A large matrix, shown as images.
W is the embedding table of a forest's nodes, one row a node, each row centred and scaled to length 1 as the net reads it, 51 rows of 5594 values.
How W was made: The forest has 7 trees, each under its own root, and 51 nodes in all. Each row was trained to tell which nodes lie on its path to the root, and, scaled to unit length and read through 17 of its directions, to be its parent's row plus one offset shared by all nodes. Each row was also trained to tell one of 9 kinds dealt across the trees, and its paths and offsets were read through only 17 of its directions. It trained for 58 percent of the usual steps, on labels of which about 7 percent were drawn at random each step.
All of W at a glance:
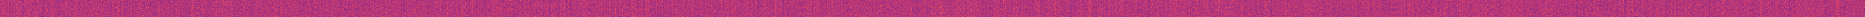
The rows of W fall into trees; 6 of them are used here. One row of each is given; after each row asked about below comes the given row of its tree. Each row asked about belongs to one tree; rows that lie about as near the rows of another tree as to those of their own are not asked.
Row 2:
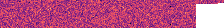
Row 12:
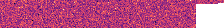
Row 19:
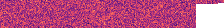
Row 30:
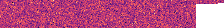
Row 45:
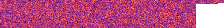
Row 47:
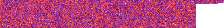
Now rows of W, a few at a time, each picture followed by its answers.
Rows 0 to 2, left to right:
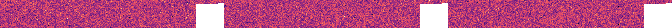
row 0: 12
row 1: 2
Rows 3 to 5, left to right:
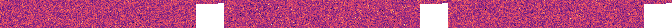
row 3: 47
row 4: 30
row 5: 30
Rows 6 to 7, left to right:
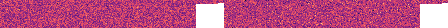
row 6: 30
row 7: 30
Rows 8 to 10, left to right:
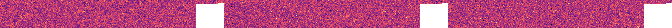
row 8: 2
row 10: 47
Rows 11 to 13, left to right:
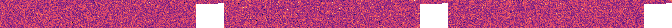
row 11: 12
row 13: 19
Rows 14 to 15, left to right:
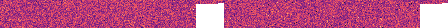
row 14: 30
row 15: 45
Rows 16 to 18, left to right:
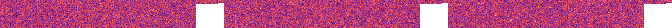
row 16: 19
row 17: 30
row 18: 12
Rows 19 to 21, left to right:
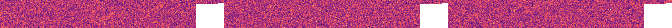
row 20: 30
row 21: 2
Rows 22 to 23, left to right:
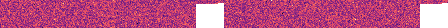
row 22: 2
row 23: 2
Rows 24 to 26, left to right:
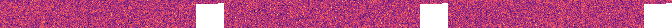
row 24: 45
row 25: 12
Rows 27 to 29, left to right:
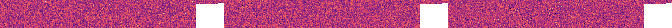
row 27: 12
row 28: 12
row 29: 47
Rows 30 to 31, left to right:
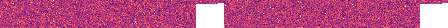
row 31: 30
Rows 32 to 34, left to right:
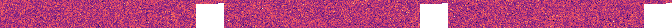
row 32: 12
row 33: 47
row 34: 2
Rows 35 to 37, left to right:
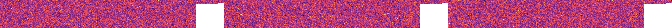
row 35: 47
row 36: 2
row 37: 30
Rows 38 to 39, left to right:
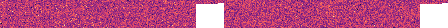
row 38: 45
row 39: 12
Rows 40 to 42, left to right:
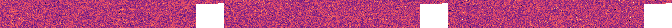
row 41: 2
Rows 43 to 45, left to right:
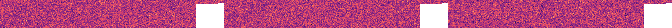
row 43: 2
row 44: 30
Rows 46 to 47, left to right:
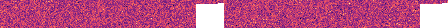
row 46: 12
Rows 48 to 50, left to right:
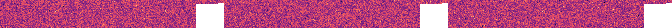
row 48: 19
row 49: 2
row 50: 19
